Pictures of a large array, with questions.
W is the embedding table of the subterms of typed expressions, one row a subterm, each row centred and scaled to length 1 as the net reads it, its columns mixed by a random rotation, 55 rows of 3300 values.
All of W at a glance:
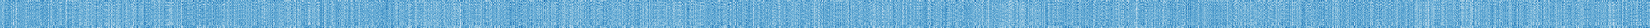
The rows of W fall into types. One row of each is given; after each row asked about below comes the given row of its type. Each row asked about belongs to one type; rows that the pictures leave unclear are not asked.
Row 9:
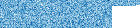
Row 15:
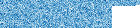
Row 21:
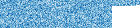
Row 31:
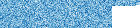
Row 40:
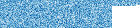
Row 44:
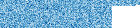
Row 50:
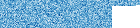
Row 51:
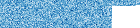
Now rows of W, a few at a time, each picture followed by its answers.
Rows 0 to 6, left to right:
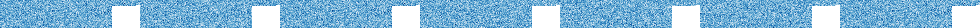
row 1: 15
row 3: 40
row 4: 51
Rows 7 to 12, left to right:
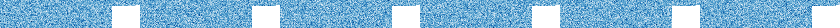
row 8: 50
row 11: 51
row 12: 9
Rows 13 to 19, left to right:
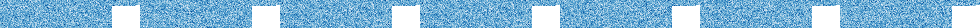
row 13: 31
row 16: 15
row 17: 9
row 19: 9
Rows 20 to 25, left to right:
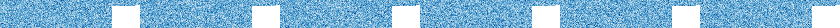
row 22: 21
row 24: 50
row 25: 15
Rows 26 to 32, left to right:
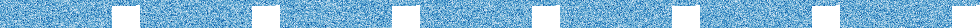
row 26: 15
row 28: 21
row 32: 40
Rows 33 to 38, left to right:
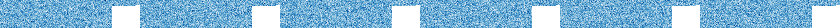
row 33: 15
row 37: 9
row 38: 50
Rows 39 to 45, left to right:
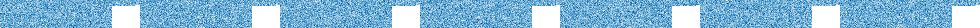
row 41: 31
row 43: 21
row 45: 50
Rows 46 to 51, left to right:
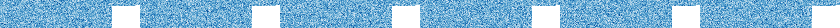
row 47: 21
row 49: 44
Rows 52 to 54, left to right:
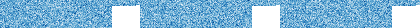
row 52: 21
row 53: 9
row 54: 50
